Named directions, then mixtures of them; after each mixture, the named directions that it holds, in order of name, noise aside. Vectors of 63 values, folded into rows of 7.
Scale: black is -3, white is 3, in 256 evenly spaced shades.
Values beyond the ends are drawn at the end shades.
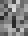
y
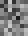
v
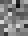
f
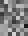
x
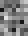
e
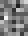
e, f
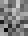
f, v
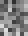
e, v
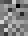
f, x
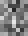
y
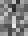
y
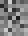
v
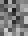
e, v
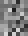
e, x, y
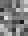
e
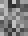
v, y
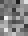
e, f, x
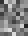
f, x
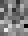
f, v, x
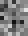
e, v, y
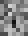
f, y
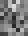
y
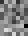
f, x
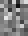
e, f, v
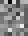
f, v, x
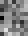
e, v, y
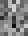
y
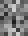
y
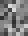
y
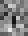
f, x, y
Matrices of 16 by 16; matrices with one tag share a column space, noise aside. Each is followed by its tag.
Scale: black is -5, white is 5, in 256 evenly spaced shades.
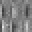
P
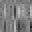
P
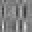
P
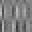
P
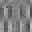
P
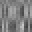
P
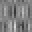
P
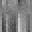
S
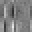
P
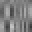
P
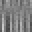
S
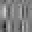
P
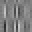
P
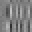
P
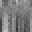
S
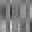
P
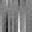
S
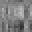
P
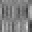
P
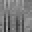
S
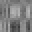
P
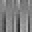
S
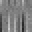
S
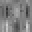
P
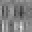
P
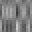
P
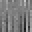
S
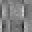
P
